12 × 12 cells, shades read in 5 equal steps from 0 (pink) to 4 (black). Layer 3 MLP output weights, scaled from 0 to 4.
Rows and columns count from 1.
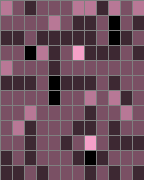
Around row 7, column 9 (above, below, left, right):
2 2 1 1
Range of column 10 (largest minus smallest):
3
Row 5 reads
1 2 2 2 3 2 2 2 2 2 2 2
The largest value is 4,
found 6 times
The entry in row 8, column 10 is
2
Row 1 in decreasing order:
3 3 2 2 2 2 2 1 1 1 1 1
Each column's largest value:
3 3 4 3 4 3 3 4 3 4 3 3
